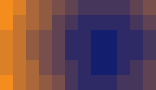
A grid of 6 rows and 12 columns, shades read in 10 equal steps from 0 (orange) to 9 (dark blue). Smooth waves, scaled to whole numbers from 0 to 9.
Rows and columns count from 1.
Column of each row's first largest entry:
7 7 8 8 8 7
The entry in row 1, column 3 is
3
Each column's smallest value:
0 1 3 4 5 6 7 7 7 7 6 5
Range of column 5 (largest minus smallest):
1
